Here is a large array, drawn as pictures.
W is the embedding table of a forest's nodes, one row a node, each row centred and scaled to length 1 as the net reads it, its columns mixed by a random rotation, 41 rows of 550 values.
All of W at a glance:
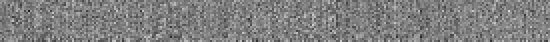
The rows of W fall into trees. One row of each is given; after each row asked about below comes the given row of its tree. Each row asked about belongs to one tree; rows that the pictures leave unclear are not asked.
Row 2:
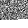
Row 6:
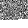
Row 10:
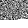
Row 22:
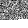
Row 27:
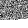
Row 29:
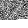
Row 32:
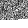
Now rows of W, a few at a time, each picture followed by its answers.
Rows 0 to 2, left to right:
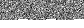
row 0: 22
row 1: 32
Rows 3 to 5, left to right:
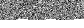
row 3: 29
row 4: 2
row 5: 6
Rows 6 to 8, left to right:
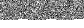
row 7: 22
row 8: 27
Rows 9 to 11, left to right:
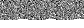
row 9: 6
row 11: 10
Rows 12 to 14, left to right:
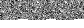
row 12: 27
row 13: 22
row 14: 22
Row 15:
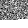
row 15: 2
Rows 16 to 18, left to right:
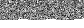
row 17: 22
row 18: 32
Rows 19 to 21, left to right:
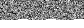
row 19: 2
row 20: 27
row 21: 2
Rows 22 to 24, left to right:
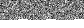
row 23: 6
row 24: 22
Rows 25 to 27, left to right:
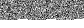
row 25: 2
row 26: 32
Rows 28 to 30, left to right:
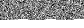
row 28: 10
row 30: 2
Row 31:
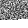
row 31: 22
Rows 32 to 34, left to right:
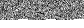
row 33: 2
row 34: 10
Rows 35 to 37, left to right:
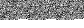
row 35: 27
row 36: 27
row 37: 27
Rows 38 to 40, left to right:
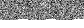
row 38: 29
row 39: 10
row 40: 29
